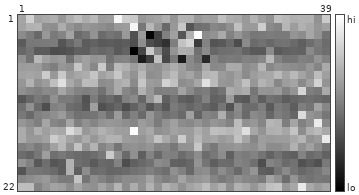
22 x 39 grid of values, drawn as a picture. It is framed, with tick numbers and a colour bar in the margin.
Slope: none. Stripes: horizontal, repeating 3 times. Odd rows or columns: none. Roughest part: top middle. Odd patch: rougher, in the top middle.
